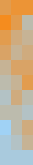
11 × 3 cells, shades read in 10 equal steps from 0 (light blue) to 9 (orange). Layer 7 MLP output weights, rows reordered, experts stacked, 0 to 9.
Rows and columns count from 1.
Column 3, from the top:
8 3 4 5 6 7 3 2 5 4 1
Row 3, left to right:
7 5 4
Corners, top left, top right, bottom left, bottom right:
7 8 1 1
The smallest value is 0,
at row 9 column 1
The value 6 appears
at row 4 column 1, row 5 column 2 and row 5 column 3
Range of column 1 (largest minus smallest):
9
